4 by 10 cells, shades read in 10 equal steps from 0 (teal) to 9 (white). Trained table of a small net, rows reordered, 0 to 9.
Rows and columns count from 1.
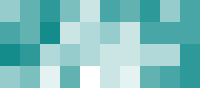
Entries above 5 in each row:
1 3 6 4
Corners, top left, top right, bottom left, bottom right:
5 2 5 1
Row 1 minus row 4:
0 -1 -7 1 -2 -5 -5 -2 3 1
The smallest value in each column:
0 1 0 3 6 2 3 1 2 1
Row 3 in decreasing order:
7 7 6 6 6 6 5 1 1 0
